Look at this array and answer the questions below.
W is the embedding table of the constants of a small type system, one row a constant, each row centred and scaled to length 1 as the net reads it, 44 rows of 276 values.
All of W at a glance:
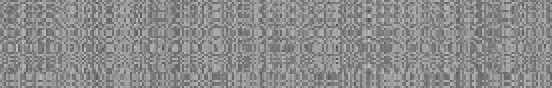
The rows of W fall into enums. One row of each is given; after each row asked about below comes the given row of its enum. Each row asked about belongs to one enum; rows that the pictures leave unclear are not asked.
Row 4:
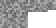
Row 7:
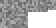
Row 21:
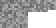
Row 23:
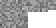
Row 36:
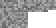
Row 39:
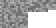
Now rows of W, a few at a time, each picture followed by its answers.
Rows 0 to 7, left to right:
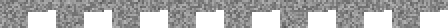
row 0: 4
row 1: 39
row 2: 7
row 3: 21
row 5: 36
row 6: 21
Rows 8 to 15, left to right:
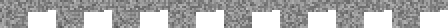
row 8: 7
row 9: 36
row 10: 36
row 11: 21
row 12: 23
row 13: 39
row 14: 21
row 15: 7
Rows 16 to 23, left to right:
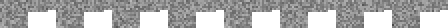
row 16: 7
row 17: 7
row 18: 36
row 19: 23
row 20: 7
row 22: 23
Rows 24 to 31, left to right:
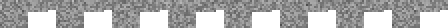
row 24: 23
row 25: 23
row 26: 21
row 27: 39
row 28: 4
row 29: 23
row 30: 4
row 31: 23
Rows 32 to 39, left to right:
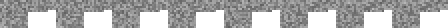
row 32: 7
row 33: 7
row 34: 21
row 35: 4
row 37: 39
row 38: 39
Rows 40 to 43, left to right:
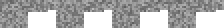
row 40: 21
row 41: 39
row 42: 39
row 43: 21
